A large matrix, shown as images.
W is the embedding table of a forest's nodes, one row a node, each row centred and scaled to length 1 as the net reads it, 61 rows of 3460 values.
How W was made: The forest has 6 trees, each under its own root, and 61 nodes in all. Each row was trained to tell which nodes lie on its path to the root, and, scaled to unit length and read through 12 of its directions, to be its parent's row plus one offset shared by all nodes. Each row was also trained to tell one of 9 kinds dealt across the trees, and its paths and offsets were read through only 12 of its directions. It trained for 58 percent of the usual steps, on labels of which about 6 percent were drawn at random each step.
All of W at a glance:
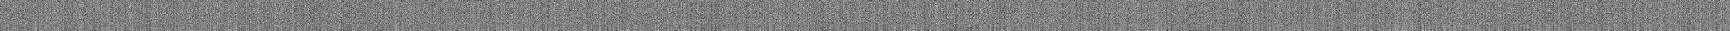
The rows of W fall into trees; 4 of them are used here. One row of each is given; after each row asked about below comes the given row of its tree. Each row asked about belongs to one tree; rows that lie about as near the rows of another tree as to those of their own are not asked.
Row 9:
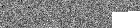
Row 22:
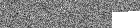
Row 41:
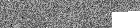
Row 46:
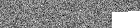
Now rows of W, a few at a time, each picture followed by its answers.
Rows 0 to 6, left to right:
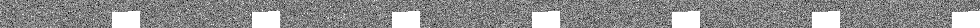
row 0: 22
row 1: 22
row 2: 41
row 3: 22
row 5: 46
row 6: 46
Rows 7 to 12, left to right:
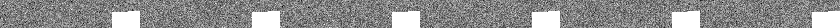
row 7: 9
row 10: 41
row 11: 9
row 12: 9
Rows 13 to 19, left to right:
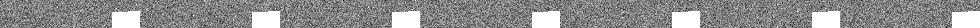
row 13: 9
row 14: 22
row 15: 41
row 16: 46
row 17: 46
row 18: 41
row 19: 41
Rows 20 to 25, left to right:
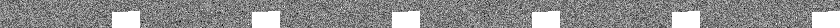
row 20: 46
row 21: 9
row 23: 9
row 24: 22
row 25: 46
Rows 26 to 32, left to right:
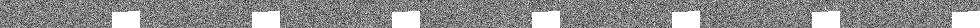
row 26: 22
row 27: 22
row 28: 9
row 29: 9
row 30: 9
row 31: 41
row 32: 22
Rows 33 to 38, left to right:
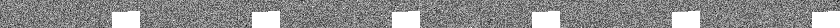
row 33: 9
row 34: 46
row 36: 9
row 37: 9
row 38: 46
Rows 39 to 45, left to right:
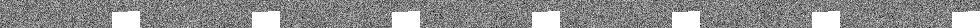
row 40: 41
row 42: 41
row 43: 46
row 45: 46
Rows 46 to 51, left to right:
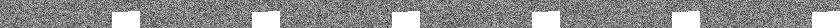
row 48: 41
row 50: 41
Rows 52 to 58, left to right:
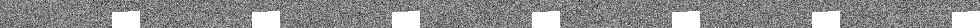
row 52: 46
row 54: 9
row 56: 9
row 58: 41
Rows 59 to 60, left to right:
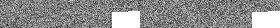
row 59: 46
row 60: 9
